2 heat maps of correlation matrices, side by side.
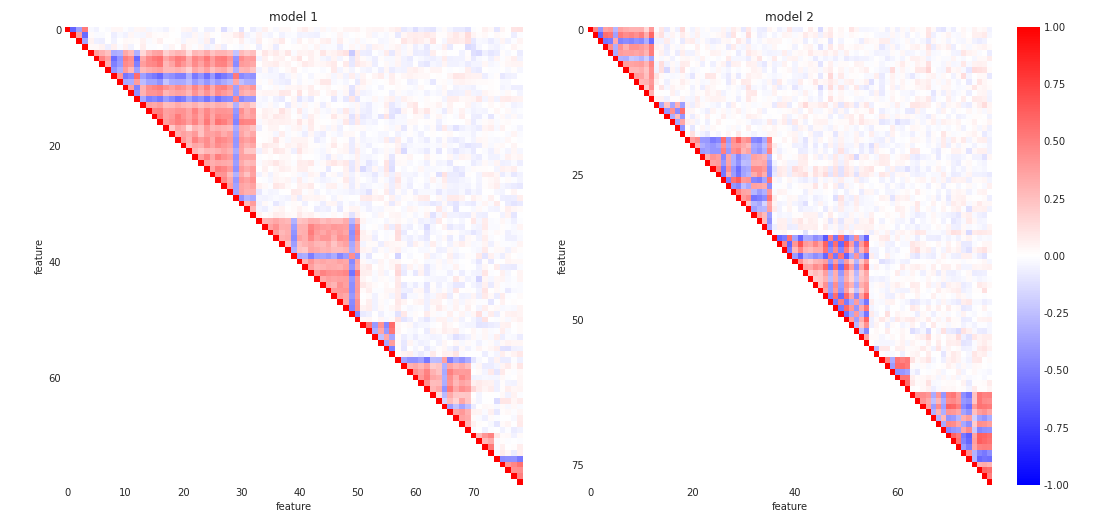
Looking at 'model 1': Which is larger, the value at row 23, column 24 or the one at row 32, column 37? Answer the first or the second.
the first
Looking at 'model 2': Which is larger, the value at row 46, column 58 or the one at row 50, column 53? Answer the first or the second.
the second
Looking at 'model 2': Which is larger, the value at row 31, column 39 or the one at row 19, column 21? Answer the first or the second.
the second
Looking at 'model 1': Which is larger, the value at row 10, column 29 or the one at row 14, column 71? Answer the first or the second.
the second
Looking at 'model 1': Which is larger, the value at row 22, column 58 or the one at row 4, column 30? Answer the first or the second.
the second
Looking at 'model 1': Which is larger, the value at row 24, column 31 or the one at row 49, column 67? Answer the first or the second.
the first
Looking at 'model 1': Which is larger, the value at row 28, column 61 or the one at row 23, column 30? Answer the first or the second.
the second
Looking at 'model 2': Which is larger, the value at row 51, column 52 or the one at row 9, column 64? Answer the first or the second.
the second
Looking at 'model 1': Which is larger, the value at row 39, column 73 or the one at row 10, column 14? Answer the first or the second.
the second
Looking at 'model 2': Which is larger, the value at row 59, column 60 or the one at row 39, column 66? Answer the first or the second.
the second
